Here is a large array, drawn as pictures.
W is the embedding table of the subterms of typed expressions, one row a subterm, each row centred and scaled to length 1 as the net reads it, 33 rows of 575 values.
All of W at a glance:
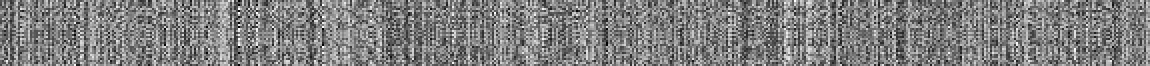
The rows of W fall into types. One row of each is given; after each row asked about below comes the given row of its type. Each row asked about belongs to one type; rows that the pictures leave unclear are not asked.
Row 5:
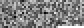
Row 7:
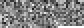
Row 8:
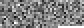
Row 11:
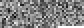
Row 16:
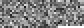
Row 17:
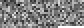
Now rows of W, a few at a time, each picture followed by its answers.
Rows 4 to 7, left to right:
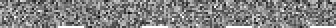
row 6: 7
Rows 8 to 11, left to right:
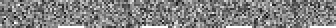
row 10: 17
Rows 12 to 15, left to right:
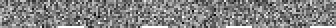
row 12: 7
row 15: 17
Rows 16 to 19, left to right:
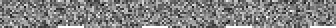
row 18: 16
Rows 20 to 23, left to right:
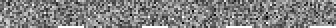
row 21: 16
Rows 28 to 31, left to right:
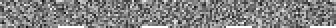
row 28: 8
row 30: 8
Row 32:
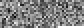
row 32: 11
